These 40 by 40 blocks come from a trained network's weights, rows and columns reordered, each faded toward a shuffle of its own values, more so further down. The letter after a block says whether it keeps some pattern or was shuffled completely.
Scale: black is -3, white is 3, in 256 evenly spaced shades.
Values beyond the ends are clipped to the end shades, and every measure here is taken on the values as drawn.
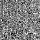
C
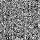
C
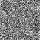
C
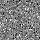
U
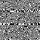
C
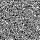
U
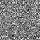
C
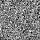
U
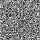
C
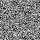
U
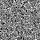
U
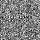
C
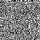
C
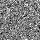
U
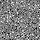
U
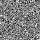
U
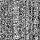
C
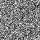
U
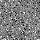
U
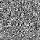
C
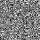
C
